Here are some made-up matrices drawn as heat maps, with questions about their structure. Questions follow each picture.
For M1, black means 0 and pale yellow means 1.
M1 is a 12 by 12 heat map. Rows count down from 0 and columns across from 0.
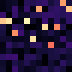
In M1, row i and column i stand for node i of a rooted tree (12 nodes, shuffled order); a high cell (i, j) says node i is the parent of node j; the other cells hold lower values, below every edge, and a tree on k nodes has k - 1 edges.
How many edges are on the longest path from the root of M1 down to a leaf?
4
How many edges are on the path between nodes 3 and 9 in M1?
2
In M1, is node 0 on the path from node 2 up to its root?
no
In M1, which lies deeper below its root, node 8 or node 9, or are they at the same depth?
node 8
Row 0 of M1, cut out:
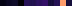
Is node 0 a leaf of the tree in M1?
no
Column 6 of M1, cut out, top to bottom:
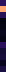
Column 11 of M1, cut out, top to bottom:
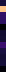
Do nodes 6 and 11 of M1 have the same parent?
yes
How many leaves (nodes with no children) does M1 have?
5
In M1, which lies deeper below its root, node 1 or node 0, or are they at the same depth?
the same depth
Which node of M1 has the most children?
3
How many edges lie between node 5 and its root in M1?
3
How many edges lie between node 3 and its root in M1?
0
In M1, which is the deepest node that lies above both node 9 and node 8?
4
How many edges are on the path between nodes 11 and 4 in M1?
3
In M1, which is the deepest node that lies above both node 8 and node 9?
4
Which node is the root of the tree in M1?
3
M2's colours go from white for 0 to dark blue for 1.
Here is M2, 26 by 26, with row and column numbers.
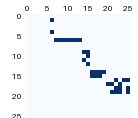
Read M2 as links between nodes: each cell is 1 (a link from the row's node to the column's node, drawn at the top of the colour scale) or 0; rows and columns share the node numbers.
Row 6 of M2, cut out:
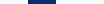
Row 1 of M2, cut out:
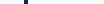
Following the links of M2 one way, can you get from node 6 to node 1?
no
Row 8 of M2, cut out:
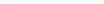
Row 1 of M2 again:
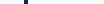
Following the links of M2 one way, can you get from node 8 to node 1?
no
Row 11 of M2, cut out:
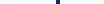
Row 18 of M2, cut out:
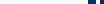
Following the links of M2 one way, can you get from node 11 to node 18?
yes
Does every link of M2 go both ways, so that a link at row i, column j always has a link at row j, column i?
no
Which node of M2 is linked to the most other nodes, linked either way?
node 6
